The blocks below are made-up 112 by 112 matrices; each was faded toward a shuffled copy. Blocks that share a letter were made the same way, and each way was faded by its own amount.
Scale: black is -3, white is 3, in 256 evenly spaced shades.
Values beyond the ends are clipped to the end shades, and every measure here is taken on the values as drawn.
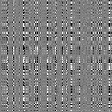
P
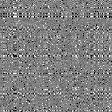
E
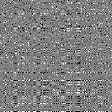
E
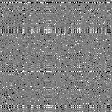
E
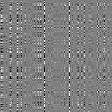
P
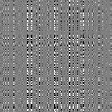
P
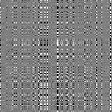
P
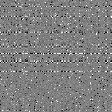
E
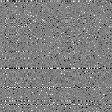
E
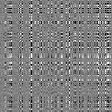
P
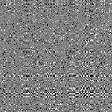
E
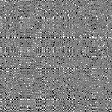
E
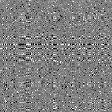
E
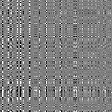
P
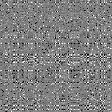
E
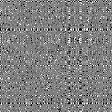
E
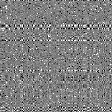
E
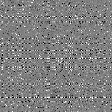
E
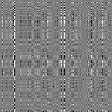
P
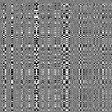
P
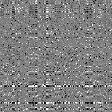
E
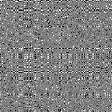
E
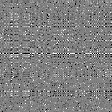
E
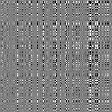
P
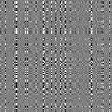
P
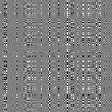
P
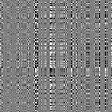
P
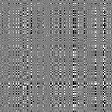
P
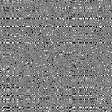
E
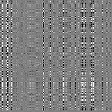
P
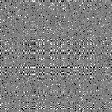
E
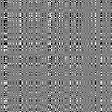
P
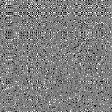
E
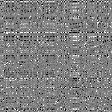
E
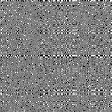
E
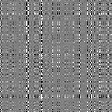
P
